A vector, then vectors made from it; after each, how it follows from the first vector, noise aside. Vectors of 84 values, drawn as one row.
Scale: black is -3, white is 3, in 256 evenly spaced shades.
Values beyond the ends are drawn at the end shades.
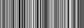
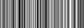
copied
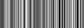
wrapped around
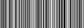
reversed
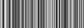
wrapped around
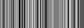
copied
